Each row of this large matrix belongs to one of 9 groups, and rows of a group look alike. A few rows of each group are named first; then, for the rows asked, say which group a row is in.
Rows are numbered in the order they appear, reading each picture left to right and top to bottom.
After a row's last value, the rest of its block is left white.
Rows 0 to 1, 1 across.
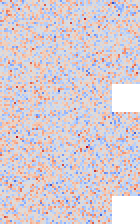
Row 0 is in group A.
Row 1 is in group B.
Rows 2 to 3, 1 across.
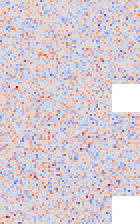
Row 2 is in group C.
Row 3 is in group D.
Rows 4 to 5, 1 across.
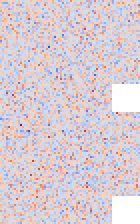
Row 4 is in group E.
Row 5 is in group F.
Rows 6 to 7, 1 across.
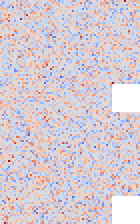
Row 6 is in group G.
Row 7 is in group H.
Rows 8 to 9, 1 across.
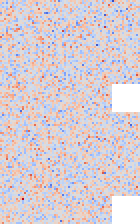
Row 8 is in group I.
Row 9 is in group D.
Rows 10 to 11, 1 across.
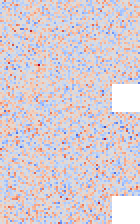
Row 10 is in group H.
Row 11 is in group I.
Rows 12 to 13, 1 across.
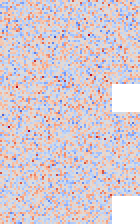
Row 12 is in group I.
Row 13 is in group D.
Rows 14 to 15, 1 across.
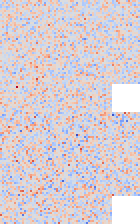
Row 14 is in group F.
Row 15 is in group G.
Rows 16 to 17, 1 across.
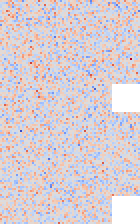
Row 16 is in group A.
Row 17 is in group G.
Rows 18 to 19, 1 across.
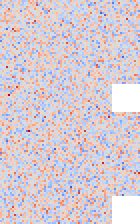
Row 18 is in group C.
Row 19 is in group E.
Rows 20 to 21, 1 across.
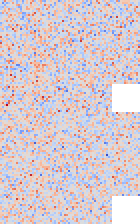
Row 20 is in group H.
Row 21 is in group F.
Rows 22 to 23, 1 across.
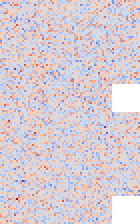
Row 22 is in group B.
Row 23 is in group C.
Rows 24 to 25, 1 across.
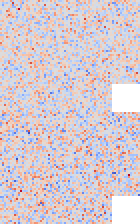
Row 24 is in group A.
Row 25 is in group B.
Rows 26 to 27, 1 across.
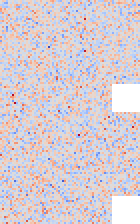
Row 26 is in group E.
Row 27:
B
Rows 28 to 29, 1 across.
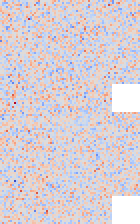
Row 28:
E
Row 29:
B
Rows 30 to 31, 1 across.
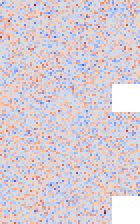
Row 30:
G
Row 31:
B
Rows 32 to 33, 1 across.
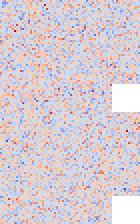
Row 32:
H
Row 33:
C
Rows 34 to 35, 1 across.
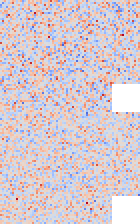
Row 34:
D
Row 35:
F
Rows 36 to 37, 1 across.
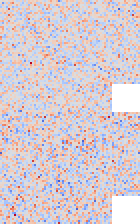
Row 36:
D
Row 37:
E
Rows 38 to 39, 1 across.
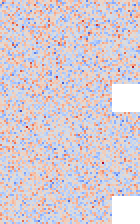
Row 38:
D
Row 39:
G
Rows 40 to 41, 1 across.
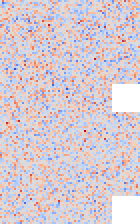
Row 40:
B
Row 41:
A
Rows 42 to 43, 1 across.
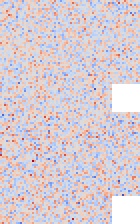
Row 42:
A
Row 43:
D
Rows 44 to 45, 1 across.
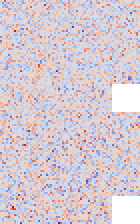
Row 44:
H
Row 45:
E
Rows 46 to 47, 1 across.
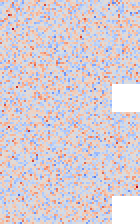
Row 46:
A
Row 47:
D
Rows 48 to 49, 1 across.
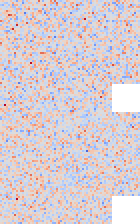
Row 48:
A
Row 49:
F
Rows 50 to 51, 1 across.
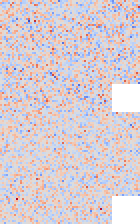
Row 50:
B
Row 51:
F
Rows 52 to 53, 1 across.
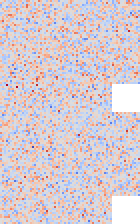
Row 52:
F
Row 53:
B
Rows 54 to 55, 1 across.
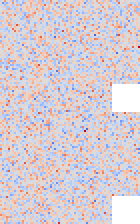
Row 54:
H
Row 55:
G
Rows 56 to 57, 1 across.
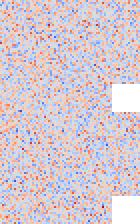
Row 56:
D
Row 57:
B
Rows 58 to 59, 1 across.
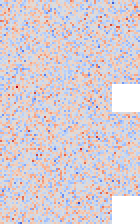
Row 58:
C
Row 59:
D
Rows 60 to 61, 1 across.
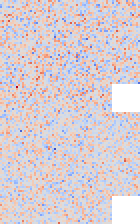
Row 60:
F
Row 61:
G
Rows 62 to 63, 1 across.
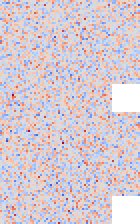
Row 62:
E
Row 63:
E
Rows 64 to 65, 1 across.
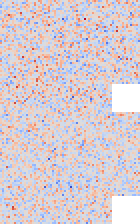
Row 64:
F
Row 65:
E
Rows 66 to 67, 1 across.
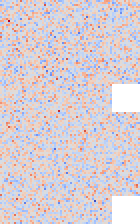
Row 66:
G
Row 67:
A
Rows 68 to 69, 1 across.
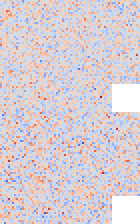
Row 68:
A
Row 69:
H
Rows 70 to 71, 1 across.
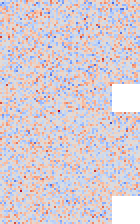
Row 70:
G
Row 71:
B
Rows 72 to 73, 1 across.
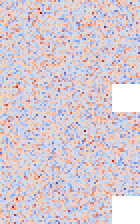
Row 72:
I
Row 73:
E
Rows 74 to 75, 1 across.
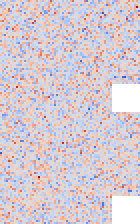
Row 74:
C
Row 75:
H
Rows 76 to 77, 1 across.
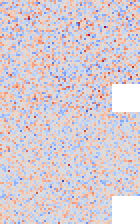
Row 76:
I
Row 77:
G
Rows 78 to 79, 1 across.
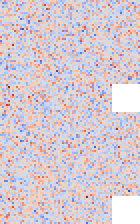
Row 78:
H
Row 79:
H
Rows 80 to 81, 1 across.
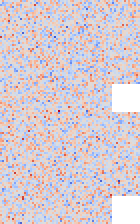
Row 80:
G
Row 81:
D
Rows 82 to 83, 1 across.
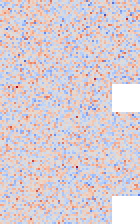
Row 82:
C
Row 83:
F
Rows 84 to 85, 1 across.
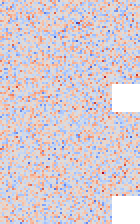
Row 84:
I
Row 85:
I
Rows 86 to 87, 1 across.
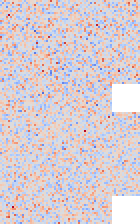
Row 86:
D
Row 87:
E
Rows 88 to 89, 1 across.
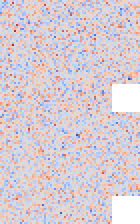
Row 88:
H
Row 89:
I
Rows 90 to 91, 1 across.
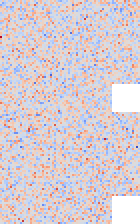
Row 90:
G
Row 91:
I
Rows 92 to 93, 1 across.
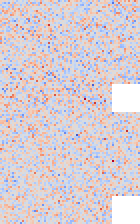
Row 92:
B
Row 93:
I
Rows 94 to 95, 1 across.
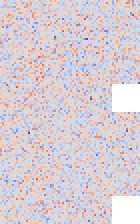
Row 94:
F
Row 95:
B
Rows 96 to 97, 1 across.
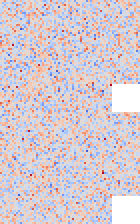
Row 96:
H
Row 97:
D
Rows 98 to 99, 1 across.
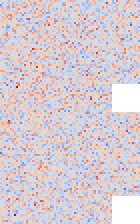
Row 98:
F
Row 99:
C
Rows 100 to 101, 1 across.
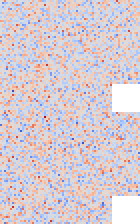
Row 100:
H
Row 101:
H
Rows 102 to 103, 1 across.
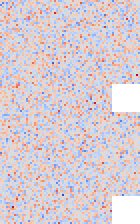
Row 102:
I
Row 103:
E
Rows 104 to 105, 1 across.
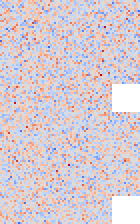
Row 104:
C
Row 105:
G
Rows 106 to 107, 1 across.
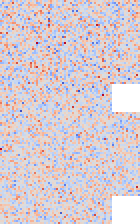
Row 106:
D
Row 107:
I
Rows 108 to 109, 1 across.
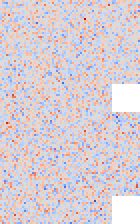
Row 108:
E
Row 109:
A
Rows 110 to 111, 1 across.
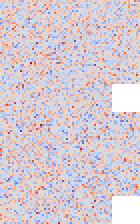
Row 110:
D
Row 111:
G
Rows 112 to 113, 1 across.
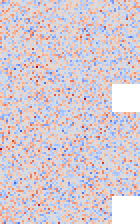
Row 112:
B
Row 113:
G
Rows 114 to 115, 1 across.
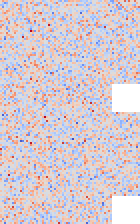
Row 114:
B
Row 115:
H
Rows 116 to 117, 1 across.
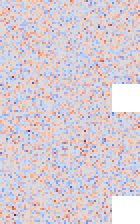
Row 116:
C
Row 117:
E
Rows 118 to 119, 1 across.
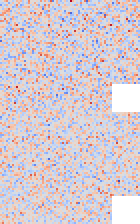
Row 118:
C
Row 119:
D
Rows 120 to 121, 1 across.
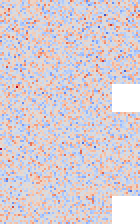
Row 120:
C
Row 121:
H
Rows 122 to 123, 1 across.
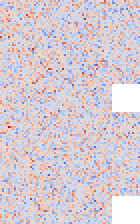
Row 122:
G
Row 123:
A
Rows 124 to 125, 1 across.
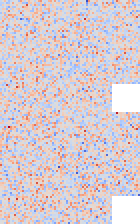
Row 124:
F
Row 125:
F
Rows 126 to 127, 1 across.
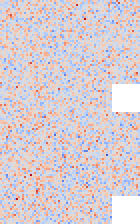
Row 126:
A
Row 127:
F
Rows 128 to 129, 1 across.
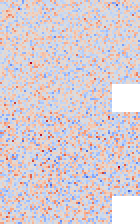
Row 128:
A
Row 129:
D
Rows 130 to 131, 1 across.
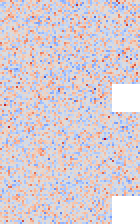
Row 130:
A
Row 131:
I
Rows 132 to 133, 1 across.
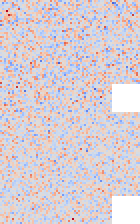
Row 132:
A
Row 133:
D
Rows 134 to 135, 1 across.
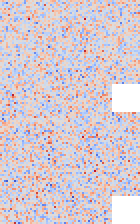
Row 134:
E
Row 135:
B
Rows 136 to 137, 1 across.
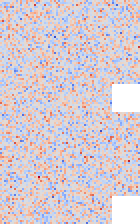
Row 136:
G
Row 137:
H
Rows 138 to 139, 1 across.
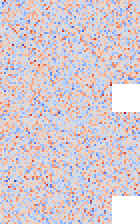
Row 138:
H
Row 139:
B
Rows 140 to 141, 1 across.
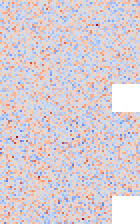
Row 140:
D
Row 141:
H
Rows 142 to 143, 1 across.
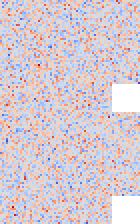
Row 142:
H
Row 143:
E
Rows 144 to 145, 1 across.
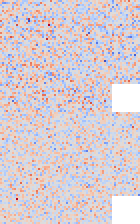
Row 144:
B
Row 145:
F
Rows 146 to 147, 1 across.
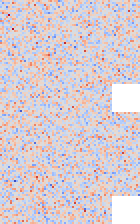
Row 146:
D
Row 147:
B
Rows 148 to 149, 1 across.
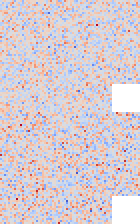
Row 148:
D
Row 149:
F
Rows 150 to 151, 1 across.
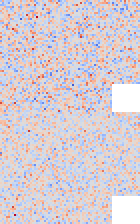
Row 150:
G
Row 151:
E
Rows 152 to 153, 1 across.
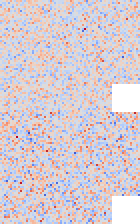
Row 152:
C
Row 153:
B
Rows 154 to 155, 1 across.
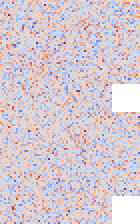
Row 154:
D
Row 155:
E
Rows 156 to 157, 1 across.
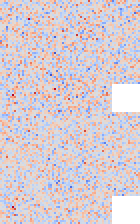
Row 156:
E
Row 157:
E
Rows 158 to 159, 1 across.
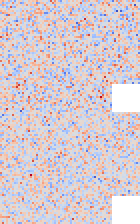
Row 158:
I
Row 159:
D
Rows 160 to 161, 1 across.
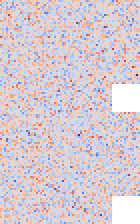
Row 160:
I
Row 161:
B
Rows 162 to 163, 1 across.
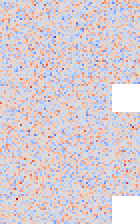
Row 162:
G
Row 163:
F
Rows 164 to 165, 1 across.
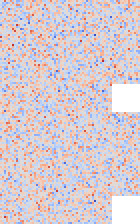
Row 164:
H
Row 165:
A
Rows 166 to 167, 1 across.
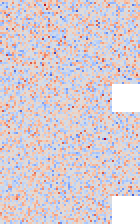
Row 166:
D
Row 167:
I
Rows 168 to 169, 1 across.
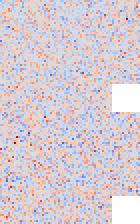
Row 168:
C
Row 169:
H
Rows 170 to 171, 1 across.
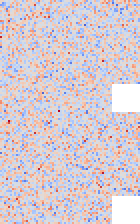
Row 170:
G
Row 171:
C
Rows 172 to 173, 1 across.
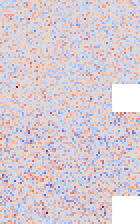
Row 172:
F
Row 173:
B
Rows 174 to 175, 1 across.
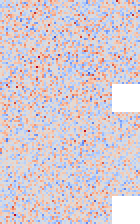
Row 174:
F
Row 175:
E
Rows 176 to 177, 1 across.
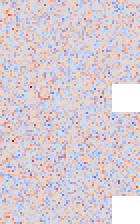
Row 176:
A
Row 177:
D
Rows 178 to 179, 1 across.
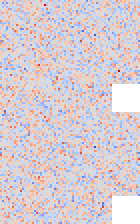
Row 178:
H
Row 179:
H
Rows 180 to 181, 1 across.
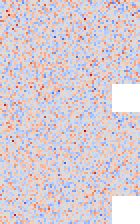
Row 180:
A
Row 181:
A
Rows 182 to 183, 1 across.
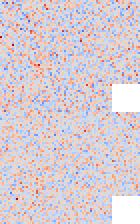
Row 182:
H
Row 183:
F
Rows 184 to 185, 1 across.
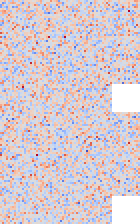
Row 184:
D
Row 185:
D
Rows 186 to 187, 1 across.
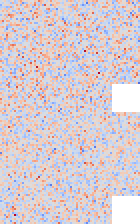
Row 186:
F
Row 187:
E
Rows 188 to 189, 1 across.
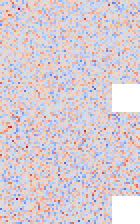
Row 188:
A
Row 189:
A
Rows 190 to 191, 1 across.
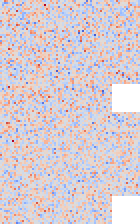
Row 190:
H
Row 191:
A
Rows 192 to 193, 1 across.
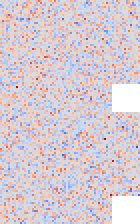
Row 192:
F
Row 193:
I
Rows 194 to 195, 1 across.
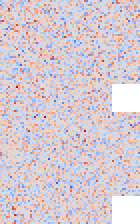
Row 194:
C
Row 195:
E
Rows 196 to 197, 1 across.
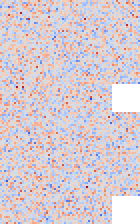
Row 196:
F
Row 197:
B
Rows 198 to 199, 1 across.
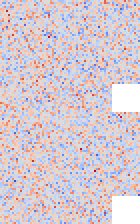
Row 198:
G
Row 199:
B
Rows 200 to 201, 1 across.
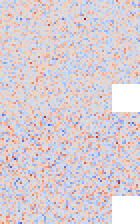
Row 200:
F
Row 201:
D
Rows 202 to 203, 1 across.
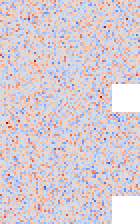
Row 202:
I
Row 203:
A
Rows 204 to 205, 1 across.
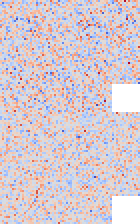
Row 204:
B
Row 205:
F
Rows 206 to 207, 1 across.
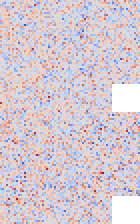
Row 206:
G
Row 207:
C
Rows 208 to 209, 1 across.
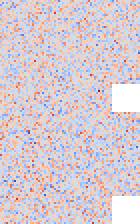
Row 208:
I
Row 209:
B
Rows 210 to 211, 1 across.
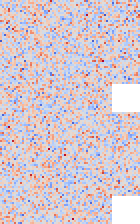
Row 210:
C
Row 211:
D
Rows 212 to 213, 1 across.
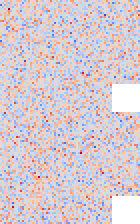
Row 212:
C
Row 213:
H
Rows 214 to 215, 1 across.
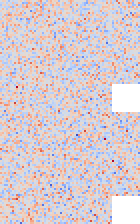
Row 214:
F
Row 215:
I
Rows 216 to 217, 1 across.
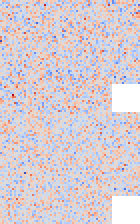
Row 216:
E
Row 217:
C
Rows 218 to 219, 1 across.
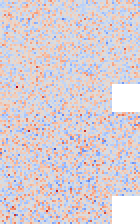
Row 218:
F
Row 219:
E
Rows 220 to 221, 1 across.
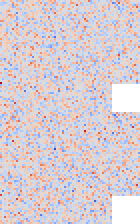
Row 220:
A
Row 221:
A
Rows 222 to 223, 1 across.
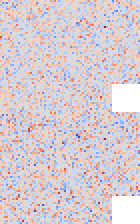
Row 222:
I
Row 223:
I
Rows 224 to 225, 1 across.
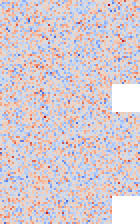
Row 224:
B
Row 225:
H
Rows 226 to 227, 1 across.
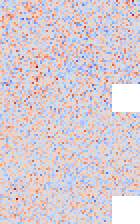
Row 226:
F
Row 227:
F
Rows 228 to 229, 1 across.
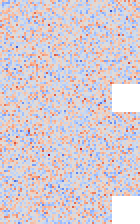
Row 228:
B
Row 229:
B
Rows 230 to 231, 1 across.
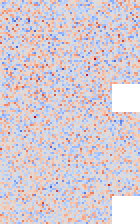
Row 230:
B
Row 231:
G
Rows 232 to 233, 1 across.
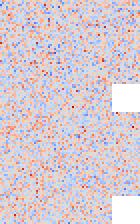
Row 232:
D
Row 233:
F
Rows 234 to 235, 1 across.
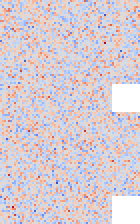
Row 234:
C
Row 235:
E
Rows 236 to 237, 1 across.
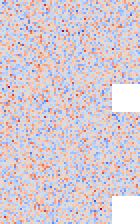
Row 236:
H
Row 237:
A
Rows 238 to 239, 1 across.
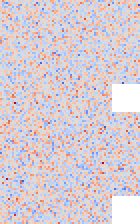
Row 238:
E
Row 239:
C
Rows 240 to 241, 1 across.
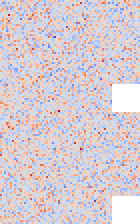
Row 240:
G
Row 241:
A
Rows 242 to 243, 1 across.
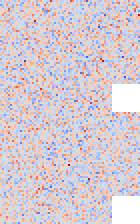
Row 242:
C
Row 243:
G
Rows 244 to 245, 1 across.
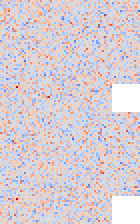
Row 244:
C
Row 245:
C
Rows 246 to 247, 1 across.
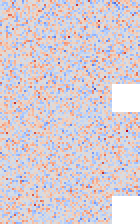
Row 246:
A
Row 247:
C
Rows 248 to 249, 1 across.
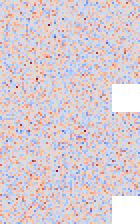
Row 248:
F
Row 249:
F
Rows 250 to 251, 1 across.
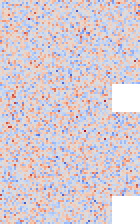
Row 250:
E
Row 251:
A
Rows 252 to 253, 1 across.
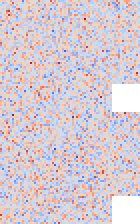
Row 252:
A
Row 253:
G
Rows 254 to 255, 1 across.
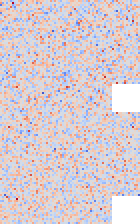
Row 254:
I
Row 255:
F
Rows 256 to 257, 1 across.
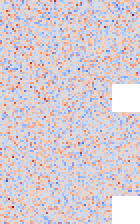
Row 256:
A
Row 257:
H
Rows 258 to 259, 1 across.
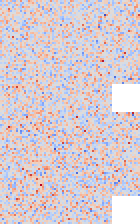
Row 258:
C
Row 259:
F
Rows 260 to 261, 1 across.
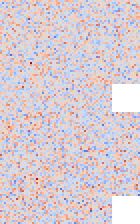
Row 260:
D
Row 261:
F
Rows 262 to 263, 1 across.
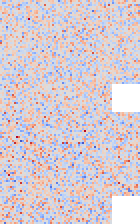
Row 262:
E
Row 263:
H
